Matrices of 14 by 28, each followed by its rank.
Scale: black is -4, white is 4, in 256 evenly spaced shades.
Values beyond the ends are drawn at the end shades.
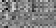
three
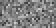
full rank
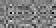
three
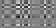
one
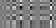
one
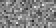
full rank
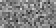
full rank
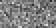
full rank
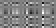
one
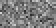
full rank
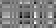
one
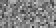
full rank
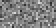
full rank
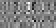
three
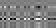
one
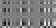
one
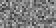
full rank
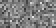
full rank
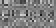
three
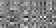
three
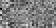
three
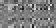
three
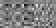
three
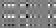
one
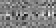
three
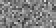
full rank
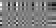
one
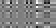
one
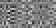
three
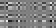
one
